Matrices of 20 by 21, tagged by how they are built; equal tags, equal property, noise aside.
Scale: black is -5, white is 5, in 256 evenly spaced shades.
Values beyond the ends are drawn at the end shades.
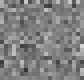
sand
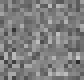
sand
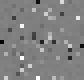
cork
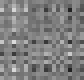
sand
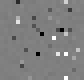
cork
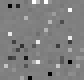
cork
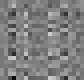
sand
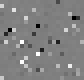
cork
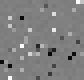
cork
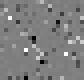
cork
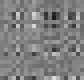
sand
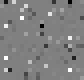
cork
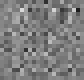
sand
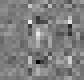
sand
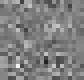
sand
